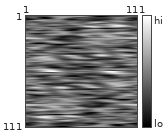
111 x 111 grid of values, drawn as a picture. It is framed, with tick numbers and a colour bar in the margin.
Slope: none. Symmetry: a half turn. Average level on the scale: 40%. Grain: streaks across.
